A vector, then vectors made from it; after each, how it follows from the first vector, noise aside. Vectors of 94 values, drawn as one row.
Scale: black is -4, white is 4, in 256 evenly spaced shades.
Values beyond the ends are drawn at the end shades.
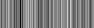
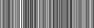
negated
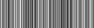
negated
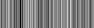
copied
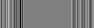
partly zeroed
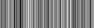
copied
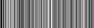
wrapped around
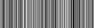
reversed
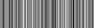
reversed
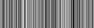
reversed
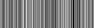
reversed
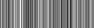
negated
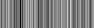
copied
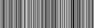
reversed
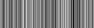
reversed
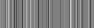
partly zeroed
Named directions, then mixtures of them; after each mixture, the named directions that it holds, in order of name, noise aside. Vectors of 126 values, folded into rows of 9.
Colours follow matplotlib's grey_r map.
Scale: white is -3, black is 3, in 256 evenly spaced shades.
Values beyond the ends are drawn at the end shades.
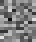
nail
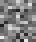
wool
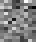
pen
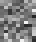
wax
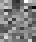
pen, wax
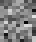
wax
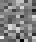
wax, wool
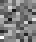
nail, wool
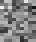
nail, pen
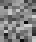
wax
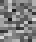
nail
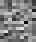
nail, wax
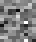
wax, wool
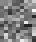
wax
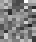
pen, wax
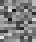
nail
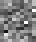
nail, wax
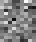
pen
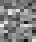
wax, wool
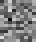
nail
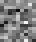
wax, wool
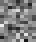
wool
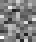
nail, wool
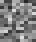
nail, pen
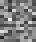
nail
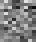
pen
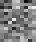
pen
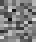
nail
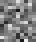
wool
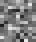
wool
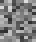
nail, pen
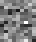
wax, wool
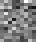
pen
